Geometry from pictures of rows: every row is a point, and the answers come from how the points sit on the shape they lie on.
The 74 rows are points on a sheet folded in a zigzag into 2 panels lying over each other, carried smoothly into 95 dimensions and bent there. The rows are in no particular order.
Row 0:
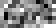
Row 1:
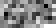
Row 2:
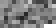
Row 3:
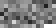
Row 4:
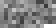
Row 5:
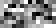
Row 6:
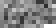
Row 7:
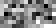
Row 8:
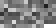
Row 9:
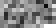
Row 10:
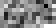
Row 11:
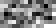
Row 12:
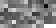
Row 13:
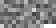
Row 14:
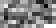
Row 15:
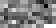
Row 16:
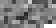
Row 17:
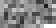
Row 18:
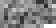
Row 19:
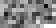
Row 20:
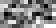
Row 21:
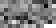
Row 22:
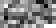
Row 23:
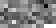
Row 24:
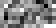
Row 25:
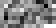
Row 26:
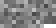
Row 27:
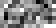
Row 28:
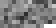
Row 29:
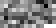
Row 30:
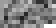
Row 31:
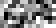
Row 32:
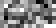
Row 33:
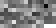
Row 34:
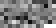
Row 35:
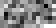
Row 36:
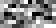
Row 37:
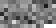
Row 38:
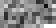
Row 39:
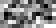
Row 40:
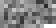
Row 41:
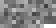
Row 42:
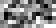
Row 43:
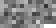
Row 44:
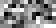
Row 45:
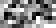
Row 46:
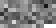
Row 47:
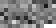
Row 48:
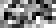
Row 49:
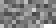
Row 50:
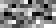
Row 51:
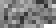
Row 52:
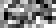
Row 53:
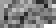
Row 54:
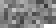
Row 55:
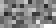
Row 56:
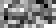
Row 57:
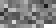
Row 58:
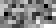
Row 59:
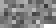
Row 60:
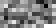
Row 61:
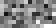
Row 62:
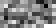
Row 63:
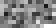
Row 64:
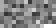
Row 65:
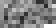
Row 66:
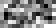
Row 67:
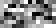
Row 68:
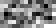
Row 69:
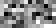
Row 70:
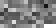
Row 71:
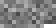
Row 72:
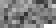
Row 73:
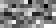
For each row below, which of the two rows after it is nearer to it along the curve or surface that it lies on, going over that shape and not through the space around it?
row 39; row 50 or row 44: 50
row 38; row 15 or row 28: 28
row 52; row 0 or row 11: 11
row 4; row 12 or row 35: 35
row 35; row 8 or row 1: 1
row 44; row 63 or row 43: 63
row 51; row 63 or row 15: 63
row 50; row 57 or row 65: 57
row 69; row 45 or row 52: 45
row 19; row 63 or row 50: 63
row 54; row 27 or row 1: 1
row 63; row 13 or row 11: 13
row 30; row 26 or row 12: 26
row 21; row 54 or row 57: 57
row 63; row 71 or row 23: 71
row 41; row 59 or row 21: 59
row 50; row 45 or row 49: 45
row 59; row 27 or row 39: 27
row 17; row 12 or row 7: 7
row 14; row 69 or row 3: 3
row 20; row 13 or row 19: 19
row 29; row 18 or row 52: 52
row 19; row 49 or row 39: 49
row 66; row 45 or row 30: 45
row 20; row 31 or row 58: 31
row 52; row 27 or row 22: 22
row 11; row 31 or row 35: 31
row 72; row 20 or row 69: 69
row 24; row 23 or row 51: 51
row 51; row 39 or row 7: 7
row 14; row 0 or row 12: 12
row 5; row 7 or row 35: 7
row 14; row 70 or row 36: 70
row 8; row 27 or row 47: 47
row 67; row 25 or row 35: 35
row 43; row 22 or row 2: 2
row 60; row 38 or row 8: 8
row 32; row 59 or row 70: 70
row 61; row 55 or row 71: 55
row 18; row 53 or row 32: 53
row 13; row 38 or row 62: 38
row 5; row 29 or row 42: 42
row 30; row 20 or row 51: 51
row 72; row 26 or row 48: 26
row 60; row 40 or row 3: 3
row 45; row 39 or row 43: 39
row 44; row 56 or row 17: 17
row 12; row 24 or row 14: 14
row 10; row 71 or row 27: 27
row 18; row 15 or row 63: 63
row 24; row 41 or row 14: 41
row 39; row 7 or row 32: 32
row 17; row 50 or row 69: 69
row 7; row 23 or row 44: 44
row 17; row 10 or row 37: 10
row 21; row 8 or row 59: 8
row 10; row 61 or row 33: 61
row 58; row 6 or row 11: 6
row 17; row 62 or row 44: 44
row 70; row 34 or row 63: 34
